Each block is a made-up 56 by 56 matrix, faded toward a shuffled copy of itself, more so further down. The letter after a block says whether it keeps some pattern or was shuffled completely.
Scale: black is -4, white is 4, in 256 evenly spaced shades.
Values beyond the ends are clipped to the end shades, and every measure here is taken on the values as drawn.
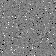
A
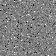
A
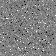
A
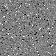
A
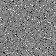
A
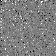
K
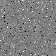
A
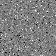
A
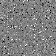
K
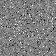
A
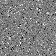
A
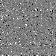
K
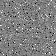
A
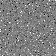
A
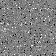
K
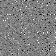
K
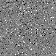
K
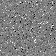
A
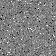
A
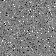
A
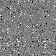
K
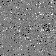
K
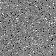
A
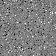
A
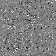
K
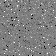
A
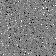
A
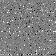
K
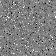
A
